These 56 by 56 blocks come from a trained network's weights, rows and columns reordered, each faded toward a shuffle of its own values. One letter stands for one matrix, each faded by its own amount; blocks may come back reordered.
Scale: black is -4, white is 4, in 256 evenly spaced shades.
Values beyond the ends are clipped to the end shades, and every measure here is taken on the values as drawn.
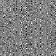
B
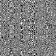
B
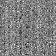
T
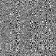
B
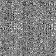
T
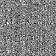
T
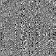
B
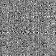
T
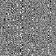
B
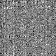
T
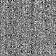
T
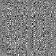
B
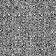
T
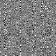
B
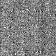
T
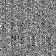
T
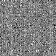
T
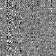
B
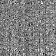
T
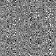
B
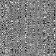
B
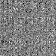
T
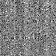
T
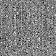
T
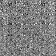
T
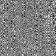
B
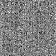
T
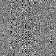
B
